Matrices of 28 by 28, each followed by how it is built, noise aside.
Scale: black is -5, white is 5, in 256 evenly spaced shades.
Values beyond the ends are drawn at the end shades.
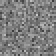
noise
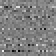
uneven rows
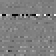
uneven rows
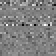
uneven rows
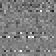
uneven rows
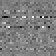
uneven rows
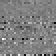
uneven rows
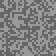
noise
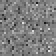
noise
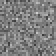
noise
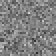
noise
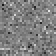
noise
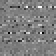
uneven rows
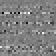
uneven rows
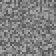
noise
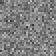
noise
